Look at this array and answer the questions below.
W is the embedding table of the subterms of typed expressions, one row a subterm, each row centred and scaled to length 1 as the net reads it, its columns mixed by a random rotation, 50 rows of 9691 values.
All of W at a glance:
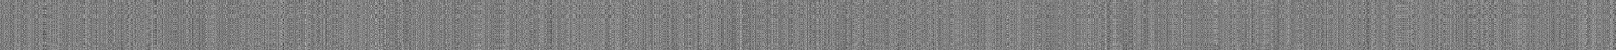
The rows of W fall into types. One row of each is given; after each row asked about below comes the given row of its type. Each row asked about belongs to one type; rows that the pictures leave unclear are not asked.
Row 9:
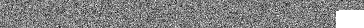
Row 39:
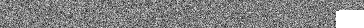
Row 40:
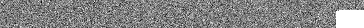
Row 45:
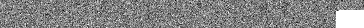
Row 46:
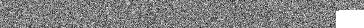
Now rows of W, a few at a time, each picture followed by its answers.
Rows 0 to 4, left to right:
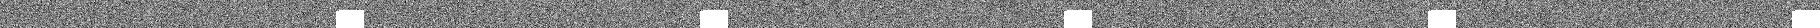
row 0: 40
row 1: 40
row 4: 39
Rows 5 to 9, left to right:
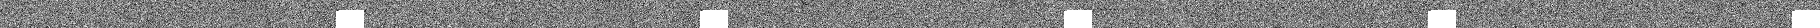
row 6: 9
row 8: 9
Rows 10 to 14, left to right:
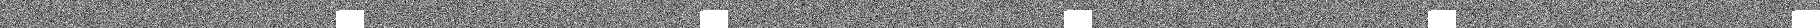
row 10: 39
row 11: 40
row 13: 39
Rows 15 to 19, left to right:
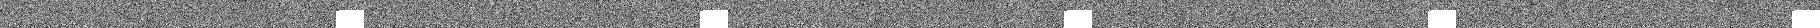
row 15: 9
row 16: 46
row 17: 9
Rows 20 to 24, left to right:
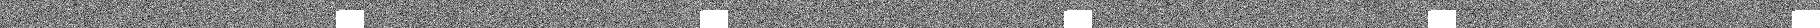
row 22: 39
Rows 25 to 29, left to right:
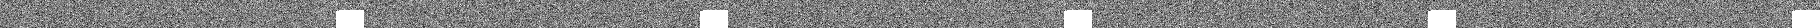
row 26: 9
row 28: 45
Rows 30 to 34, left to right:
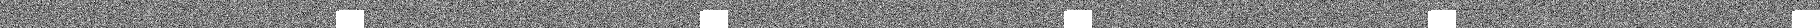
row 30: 40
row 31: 39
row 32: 40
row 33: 46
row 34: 45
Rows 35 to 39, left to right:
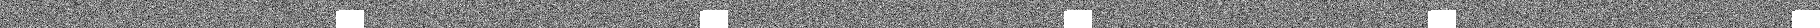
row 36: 9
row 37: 40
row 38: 46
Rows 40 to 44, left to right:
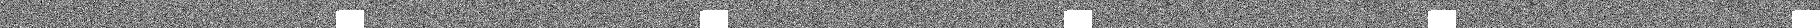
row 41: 9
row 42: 39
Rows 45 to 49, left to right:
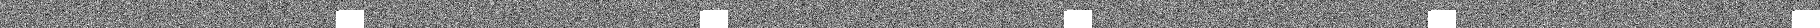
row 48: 39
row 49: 45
